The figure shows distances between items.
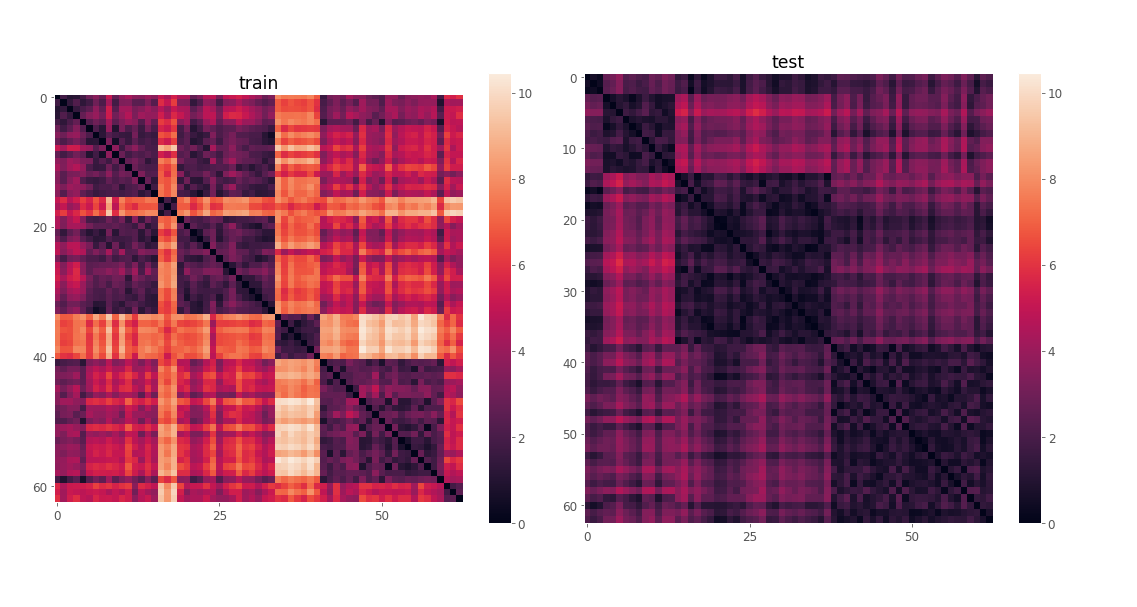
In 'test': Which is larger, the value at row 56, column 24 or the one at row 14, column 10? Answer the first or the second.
the second
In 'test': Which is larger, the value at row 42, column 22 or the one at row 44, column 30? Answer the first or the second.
the second
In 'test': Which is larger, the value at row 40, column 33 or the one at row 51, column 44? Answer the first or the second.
the first
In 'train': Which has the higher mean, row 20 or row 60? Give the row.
60
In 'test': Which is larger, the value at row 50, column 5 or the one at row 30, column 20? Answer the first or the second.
the first
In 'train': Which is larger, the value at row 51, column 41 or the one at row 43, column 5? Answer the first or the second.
the second
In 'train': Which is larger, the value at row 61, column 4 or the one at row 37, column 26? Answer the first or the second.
the second
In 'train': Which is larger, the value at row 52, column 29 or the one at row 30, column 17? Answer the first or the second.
the second
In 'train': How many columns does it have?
63
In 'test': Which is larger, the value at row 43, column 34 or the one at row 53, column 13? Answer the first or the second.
the second
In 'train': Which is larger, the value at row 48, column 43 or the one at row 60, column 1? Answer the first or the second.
the second
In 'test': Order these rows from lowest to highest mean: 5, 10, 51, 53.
53, 51, 10, 5
